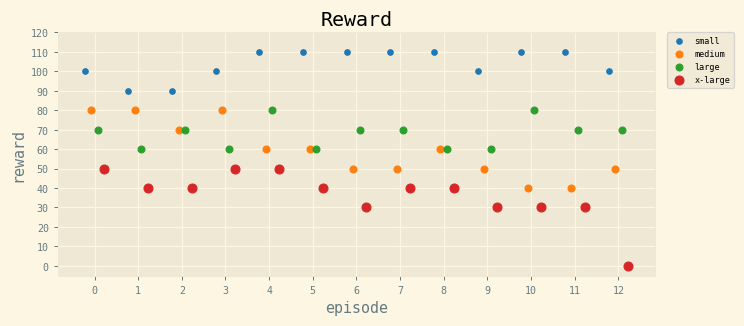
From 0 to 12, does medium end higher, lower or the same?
lower
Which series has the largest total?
small
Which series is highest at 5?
small
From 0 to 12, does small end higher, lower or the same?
the same
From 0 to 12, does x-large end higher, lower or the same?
lower
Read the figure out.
Title: Reward
x-axis: episode, ticks 0 1 2 3 4 5 6 7 8 9 10 11 12
y-axis: reward, ticks 0 10 20 30 40 50 60 70 80 90 100 110 120
Legend: small, medium, large, x-large
Values:
small: 100 90 90 100 110 110 110 110 110 100 110 110 100
medium: 80 80 70 80 60 60 50 50 60 50 40 40 50
large: 70 60 70 60 80 60 70 70 60 60 80 70 70
x-large: 50 40 40 50 50 40 30 40 40 30 30 30 0
